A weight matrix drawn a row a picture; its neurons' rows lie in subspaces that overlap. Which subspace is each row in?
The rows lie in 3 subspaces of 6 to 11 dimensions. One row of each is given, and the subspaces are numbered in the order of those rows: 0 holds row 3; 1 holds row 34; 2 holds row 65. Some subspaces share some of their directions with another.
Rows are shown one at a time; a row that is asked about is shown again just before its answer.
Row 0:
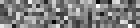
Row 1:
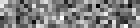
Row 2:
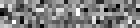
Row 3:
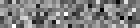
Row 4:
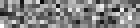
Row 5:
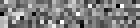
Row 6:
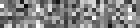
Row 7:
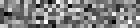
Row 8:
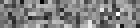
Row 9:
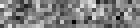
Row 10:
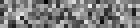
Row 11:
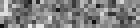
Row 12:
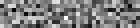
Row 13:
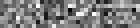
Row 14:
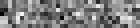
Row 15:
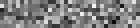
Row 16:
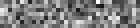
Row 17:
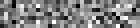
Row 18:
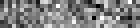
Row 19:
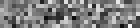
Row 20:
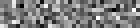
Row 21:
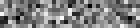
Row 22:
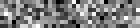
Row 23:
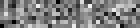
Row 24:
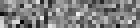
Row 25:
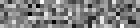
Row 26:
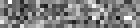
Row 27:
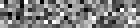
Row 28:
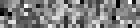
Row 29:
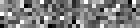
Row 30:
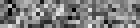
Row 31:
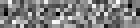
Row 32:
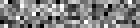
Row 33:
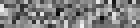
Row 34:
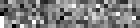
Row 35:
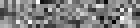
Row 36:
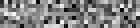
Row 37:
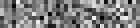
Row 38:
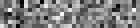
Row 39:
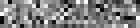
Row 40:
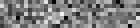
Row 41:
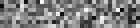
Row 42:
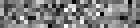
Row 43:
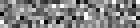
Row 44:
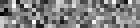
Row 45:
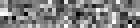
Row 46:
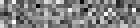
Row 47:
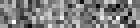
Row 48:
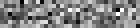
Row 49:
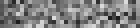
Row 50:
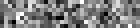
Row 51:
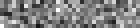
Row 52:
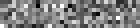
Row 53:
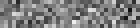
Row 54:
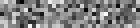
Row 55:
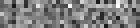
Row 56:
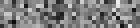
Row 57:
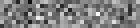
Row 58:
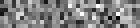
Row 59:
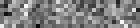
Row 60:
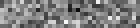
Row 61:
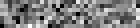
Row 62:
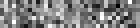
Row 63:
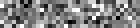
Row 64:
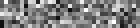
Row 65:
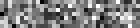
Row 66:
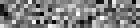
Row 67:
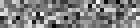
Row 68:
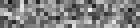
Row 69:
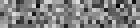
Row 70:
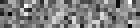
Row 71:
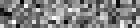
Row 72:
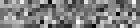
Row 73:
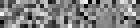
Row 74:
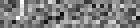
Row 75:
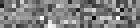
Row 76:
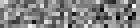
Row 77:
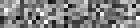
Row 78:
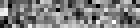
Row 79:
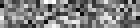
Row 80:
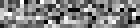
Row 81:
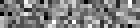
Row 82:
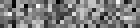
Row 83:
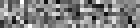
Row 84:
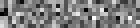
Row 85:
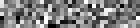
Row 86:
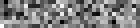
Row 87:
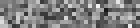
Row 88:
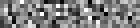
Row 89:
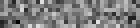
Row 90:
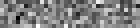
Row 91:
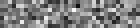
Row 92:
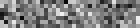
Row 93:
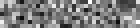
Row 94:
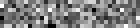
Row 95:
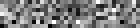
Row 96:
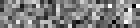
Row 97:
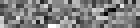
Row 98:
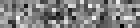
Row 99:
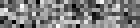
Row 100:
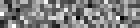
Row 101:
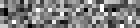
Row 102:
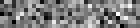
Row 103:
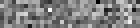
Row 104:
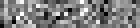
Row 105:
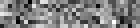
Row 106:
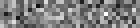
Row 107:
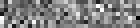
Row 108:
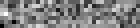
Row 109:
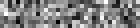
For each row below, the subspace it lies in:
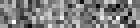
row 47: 0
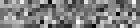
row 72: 2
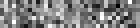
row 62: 0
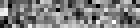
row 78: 2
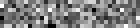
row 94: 0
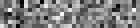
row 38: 2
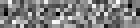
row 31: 1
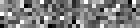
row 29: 2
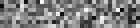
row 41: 2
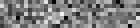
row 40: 2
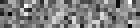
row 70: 2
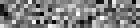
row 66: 2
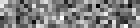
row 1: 1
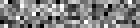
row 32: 0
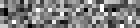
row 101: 0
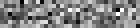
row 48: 2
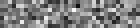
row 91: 2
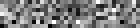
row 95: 2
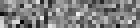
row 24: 1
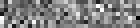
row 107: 1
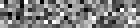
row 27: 2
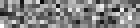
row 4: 2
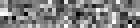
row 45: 2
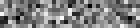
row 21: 2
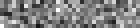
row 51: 1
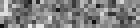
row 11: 0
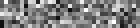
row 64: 1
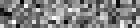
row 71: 2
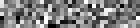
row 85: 2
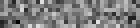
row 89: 2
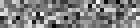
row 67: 0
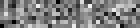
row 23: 2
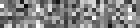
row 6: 0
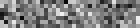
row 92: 1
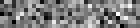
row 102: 2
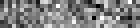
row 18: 2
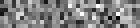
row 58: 2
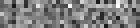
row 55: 1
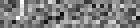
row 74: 0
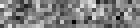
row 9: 0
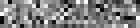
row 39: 1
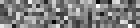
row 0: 2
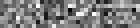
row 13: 1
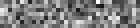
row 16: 2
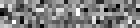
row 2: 0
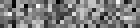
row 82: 0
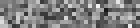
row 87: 2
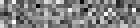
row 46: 0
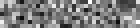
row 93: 0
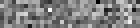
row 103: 0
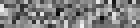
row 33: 2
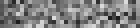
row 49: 2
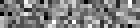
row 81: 2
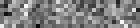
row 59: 0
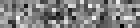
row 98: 2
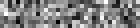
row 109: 1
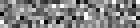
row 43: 1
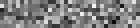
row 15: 2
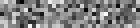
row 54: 0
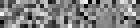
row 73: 0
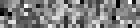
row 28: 2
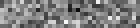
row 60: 2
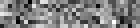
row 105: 1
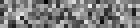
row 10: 0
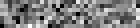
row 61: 1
